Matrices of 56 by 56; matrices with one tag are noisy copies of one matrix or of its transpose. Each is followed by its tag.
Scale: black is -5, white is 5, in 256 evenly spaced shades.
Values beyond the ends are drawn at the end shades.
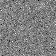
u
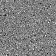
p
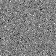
u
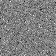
u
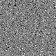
p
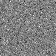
u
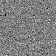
p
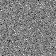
u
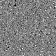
p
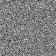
u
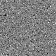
p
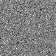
u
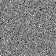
u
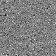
p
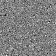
p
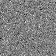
u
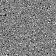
p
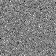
u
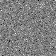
u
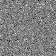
u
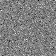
u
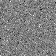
u
